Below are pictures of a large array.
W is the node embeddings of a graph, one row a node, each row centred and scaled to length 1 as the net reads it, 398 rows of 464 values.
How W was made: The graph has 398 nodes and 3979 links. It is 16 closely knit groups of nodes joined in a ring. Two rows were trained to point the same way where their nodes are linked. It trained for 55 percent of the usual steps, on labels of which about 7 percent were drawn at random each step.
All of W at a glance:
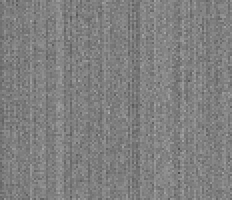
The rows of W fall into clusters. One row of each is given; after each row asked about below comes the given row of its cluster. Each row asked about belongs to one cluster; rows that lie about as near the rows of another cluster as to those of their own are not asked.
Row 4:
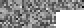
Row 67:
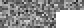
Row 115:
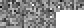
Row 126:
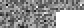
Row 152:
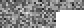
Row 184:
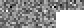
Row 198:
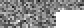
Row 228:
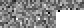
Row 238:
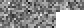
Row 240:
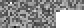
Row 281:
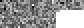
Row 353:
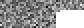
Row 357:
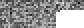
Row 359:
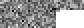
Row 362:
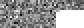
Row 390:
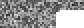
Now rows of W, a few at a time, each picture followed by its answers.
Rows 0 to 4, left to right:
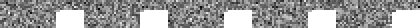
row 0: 362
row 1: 359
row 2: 184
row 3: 362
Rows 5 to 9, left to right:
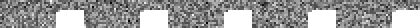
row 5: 390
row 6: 359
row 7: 353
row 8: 184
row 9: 362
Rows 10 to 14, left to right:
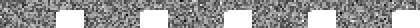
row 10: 152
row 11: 359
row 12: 281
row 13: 390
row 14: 359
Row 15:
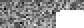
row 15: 357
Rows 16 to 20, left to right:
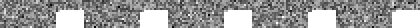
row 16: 184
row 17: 152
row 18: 359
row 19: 238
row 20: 359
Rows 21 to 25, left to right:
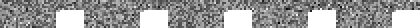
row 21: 67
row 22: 362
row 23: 126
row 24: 228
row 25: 390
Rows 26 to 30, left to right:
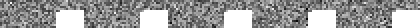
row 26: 240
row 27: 359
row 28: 390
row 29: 4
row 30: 359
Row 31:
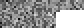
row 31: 152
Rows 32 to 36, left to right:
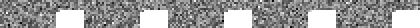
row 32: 390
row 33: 4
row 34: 4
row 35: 281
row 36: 184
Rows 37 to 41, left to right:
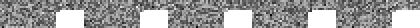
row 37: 228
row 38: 184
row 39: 362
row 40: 152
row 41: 115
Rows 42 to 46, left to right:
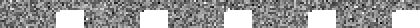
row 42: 281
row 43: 228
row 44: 184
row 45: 228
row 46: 240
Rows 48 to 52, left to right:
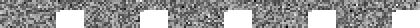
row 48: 362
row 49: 126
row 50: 115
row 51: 359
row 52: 4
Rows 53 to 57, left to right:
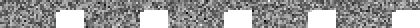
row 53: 240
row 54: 238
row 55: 240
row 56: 362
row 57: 152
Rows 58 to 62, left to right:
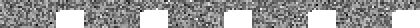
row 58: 184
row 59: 228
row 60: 390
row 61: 357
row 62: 228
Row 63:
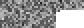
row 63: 4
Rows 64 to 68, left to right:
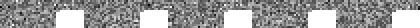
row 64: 362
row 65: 184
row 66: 281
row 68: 4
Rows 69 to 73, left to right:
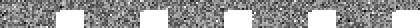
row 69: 228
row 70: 115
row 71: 359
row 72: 240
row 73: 126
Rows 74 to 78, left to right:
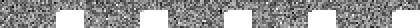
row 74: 126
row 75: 115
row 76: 240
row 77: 357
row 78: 359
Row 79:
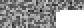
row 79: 362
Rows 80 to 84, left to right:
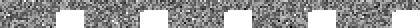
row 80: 238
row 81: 126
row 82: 228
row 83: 238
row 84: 353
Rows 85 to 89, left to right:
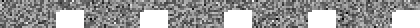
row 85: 184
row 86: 152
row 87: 362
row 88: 238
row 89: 281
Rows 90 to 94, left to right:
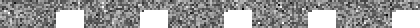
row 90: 67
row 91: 4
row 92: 4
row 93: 198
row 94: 67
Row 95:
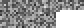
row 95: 115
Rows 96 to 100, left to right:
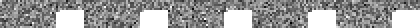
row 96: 184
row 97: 390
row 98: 390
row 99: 238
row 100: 362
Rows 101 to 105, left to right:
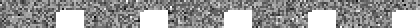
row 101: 152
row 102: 126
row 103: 115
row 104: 238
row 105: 67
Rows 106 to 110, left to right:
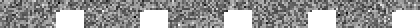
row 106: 238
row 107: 152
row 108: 238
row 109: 353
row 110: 240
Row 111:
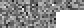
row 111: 281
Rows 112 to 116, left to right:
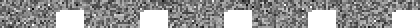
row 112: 281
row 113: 362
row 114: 359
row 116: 353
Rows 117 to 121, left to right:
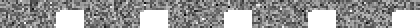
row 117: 281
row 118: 281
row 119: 353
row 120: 240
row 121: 390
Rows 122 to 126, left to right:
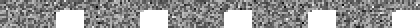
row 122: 362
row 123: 362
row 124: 390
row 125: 353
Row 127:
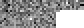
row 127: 115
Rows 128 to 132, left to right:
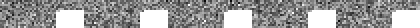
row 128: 67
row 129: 198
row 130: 184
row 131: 115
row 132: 281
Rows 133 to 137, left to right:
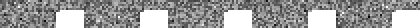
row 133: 152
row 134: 152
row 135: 357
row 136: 359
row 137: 152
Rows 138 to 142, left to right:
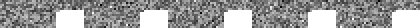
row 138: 362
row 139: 357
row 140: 4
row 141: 390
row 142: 228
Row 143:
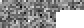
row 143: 238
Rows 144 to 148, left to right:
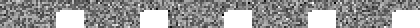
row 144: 362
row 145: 353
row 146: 390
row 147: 353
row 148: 353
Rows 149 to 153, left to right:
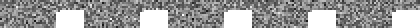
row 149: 228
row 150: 390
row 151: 362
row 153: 198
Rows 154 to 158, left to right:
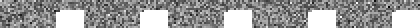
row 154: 238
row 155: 353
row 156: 228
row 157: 67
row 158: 126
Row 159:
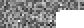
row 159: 390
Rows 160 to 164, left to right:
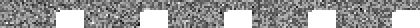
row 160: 198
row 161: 390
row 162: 390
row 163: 115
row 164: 152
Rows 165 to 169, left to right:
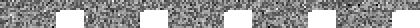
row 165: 357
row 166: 228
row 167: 228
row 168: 238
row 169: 152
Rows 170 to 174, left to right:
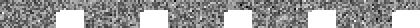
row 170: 4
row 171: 238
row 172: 238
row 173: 115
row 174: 126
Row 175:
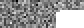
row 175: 281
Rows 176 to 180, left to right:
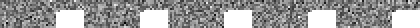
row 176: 353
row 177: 228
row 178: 353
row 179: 126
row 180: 228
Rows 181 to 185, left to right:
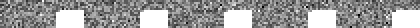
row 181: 390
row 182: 359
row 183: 198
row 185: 198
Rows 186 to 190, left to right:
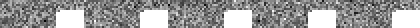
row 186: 4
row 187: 240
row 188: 67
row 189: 4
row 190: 67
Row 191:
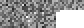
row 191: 126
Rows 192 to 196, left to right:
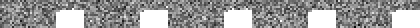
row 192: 228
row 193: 353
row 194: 198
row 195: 359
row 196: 228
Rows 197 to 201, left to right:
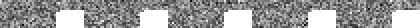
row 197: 238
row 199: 4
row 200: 390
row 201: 281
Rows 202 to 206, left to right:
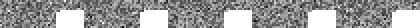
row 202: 353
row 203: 152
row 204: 67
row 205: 184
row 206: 115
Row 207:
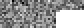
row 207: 359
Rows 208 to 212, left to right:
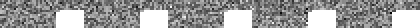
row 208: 362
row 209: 359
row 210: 362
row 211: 115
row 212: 238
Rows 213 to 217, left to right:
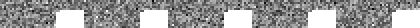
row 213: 362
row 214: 240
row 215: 152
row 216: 115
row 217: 4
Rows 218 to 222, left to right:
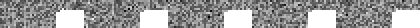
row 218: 357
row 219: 281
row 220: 126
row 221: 362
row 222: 184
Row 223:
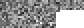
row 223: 152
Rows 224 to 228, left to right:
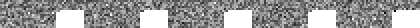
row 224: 362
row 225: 240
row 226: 357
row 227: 4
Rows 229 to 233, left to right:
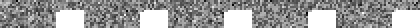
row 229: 238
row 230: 353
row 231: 115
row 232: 359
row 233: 152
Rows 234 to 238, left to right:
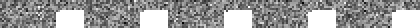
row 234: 152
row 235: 115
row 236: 357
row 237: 281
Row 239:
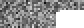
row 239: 390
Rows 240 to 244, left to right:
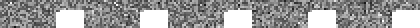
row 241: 67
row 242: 281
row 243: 390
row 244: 359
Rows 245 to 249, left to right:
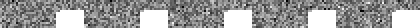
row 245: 353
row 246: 359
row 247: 115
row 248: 359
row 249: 126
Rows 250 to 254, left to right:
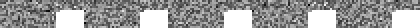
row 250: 362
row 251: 228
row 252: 184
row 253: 362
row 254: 184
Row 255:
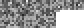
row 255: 115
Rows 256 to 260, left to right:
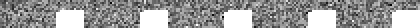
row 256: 152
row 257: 184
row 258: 228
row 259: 238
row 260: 281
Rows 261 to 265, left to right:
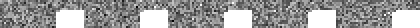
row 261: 359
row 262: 126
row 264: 281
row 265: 357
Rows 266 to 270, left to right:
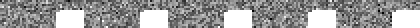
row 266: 362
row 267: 67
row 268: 238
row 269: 238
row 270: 115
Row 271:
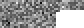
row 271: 238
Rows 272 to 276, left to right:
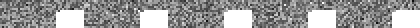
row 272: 357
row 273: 198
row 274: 126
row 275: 281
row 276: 126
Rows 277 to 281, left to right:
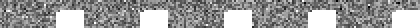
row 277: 353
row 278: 198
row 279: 67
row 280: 184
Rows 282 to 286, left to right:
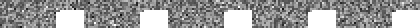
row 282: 357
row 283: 353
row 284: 359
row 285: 390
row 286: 198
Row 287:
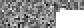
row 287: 390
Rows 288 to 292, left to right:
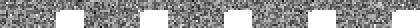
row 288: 362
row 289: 238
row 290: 353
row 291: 228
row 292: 362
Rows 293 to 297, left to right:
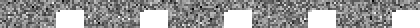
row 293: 353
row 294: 198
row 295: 4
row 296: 67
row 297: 198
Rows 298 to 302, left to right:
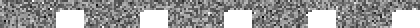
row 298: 67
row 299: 281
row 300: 228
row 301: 4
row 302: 353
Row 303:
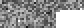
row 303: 67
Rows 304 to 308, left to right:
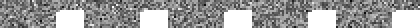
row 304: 126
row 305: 67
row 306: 281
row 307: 238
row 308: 362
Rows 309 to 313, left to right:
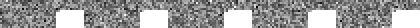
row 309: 359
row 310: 240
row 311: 4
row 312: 362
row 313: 353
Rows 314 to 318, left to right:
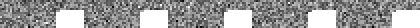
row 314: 359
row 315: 359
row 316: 390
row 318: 353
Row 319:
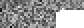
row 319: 152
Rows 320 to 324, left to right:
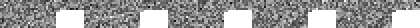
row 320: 359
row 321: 362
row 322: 281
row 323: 4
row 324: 4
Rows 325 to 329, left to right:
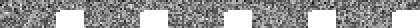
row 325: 4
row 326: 240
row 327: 198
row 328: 67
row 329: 357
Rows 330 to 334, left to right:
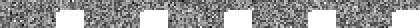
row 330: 238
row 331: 281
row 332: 67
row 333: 240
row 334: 198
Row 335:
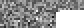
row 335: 390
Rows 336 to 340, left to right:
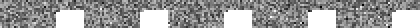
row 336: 238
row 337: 67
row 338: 353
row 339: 198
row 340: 357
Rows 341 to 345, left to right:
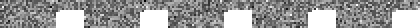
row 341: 390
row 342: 115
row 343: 238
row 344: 198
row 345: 67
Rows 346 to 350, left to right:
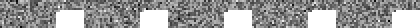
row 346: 281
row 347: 67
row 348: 238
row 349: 228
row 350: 353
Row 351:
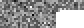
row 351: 390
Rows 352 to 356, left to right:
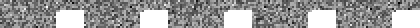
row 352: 359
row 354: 115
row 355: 281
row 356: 357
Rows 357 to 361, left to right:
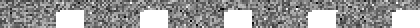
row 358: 126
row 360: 281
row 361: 198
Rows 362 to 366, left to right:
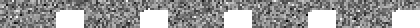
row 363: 4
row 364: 238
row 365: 390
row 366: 115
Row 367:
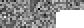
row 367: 281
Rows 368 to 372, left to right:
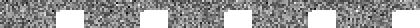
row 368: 359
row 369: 115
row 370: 67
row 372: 67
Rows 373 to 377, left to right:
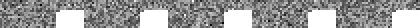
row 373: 152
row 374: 4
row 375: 4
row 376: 240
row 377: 357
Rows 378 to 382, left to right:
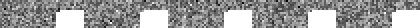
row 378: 152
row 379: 184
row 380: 115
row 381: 353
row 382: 238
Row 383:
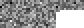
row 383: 184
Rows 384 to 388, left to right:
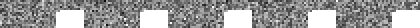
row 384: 281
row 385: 67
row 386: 184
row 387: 357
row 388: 238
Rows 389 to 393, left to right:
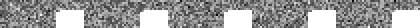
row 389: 240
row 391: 353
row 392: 4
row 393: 184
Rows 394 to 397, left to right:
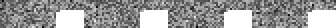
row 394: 152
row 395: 67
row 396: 390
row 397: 115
